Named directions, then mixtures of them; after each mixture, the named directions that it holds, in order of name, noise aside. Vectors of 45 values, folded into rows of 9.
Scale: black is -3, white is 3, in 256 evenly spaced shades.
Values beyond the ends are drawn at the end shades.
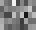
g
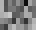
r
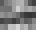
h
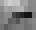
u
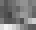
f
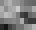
f, h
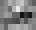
h, u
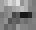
u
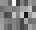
g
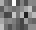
g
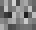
g, r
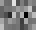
g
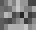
g, h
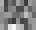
f, r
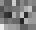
f, g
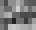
h, r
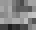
f, h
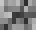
r, u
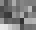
f, g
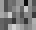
h, r
